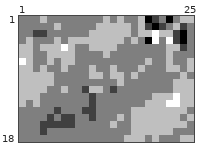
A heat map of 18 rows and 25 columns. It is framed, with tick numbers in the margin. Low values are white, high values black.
Average level on the scale: 40%. Stripes: none. Slope: none. Odd rows or columns: none. Odd patch: rougher, in the top right. Roughest part: top right.
